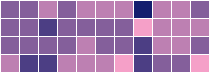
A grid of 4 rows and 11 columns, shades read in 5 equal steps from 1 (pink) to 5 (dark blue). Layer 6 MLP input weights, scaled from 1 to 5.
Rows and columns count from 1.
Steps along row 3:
same same same down up same up down same up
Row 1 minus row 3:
0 0 -1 0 0 -1 -1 1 0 0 0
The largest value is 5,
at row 1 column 8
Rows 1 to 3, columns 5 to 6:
2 2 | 3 3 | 2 3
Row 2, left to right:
3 3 4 3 3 3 3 1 2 2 2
